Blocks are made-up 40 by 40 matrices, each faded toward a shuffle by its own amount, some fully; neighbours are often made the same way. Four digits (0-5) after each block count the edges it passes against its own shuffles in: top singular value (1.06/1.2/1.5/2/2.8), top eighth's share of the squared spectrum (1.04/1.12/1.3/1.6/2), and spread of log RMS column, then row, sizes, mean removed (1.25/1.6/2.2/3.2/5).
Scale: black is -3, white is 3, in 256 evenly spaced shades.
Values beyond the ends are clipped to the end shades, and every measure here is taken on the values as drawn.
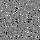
3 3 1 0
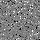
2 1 0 0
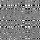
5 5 2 3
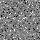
1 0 0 0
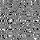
4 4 1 2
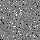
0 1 0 0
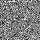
1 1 0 2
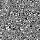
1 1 0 2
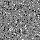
0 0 0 0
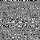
2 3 0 3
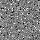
0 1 0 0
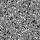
0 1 0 0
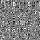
3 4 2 2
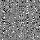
3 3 1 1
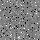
2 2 0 0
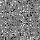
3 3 2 0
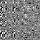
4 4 3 2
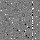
3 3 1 0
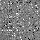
2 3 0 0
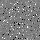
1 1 0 0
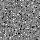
1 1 0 0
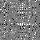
3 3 2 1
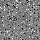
1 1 0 1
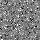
1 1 0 0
